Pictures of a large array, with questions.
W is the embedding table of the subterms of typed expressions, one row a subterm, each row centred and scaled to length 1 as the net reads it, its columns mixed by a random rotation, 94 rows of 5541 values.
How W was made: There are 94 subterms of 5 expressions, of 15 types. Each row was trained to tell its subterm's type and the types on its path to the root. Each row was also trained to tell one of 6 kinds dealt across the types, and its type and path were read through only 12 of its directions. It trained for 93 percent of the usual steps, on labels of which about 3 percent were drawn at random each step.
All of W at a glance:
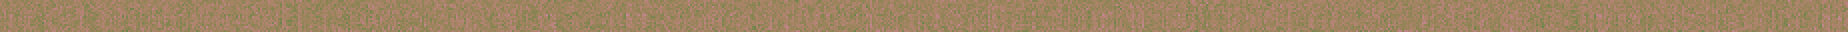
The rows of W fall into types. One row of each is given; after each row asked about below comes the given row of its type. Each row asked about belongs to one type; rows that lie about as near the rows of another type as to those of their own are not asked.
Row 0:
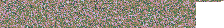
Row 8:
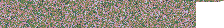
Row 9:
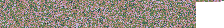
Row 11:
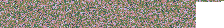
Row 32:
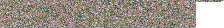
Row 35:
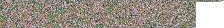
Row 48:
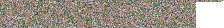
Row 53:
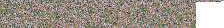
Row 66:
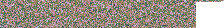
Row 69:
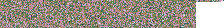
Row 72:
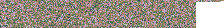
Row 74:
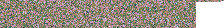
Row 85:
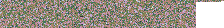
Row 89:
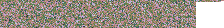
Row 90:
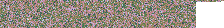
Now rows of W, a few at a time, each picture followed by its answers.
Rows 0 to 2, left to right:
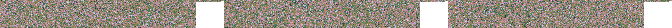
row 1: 74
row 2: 32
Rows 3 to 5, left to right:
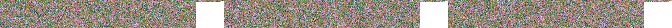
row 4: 89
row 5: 48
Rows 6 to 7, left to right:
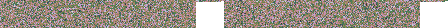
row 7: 74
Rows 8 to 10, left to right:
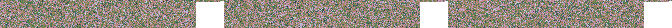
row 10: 89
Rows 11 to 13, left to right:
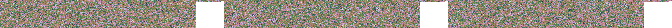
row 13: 9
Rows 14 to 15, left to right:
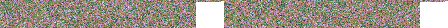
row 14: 53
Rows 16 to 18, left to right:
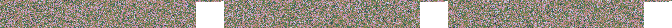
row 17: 72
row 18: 11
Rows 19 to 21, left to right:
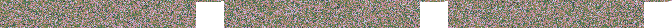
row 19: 8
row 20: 9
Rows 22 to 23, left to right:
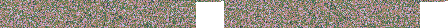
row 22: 35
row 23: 35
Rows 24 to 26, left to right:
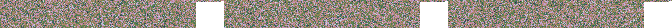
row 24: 74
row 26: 35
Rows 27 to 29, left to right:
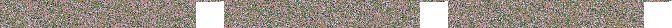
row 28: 32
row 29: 48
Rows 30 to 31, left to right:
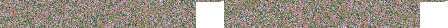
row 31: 8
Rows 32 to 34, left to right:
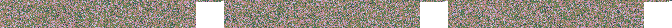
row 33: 89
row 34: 72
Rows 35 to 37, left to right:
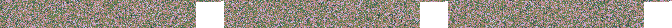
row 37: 90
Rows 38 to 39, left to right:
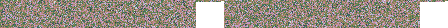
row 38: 48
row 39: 69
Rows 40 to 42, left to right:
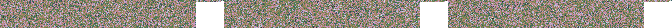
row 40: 69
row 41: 72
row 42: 11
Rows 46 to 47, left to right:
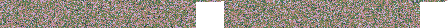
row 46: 90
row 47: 48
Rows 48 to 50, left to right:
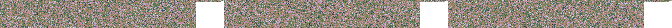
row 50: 32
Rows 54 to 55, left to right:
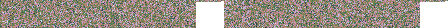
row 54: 53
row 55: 69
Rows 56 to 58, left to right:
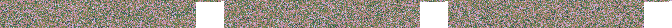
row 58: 90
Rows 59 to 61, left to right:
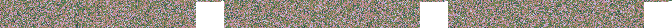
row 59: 11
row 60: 9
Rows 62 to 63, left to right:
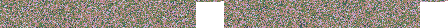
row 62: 72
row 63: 32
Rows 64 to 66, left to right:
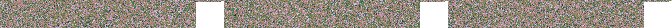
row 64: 90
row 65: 74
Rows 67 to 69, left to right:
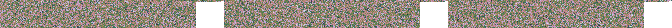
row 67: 0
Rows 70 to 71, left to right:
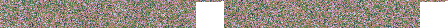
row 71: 74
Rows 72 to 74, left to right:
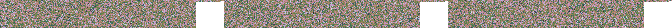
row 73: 11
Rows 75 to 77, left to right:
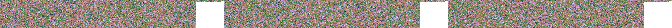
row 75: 89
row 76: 90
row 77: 53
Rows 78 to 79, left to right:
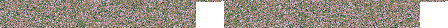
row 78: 11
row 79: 11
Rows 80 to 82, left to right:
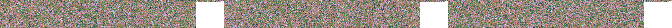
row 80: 69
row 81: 69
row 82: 53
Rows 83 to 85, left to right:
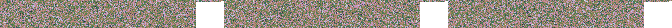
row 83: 72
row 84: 72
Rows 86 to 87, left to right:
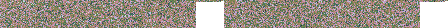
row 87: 69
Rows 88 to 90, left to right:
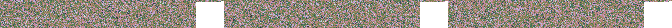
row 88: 53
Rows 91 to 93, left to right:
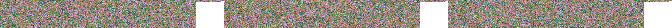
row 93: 74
